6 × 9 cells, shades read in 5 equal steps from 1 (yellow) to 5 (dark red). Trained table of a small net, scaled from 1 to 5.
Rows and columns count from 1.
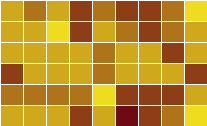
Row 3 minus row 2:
0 0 1 -2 1 -1 -2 1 0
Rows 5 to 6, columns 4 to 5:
3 1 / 4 2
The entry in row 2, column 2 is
2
